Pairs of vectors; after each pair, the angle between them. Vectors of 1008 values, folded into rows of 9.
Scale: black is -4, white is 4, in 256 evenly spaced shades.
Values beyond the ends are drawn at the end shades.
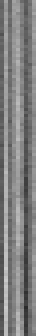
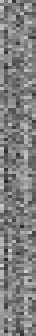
partly opposed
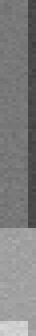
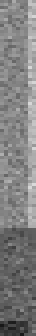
nearly opposite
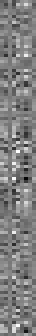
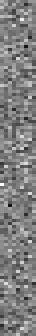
partly opposed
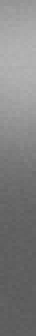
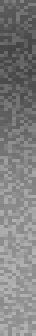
nearly opposite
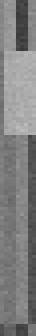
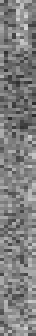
partly opposed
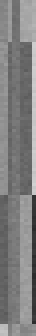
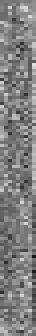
partly aligned
